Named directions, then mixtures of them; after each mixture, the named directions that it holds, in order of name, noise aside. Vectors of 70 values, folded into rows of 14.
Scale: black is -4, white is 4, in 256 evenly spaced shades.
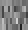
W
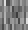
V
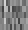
V, W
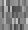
V, W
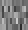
W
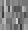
V, W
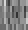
V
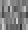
W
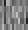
V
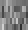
W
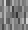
V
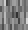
V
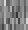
V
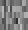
V, W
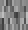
V, W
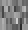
W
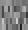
W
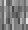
V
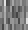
V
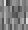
V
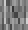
V
